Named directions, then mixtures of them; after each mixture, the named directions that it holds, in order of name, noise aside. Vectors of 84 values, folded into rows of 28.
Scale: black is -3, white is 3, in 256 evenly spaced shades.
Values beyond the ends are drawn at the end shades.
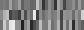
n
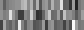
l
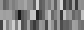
l, n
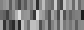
l, n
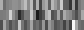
l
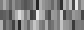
l, n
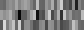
l, n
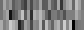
l, n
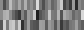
l, n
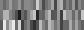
l, n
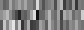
l, n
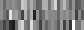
l, n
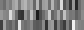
l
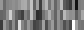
l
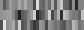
l, n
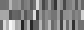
n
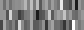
l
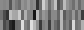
n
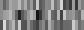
l, n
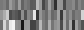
n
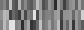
n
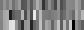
l, n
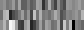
l, n
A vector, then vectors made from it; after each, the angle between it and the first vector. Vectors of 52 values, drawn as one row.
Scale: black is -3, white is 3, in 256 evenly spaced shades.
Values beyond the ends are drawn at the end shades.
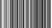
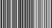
partly opposed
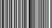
partly opposed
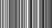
orthogonal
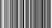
nearly parallel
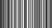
partly opposed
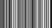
partly opposed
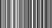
orthogonal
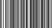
partly aligned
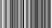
nearly parallel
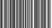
partly aligned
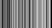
nearly opposite
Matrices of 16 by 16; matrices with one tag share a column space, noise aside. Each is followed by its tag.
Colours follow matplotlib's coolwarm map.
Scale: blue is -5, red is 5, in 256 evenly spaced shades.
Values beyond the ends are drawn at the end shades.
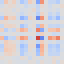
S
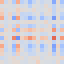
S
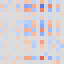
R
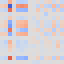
R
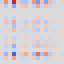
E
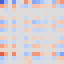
E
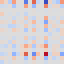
E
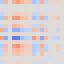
S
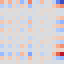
E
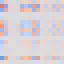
R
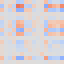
R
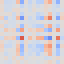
S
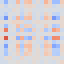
S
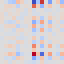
E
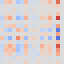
S
